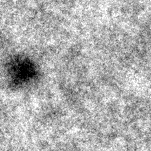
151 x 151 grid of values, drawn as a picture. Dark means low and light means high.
Stripes: none. Histogram: skewed, a long tail of low values. Average level on the scale: 70%. Ninth with the lowest average: middle left. Dips: one, in the middle left. Grain: blotchy.
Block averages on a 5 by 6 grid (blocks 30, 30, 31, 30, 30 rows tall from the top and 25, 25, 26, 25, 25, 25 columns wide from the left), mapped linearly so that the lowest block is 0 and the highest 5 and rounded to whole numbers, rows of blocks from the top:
444554 | 344443 | 014445 | 544444 | 554444
